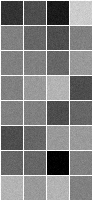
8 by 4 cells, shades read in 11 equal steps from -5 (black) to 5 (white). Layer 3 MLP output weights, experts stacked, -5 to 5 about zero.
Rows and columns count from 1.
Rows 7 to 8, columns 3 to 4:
-5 0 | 2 0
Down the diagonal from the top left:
-3 -1 -1 -2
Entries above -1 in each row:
1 2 3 3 2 2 1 4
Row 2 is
0 -1 -2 0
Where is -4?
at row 1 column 3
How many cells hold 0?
9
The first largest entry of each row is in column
4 1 4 3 1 3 4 1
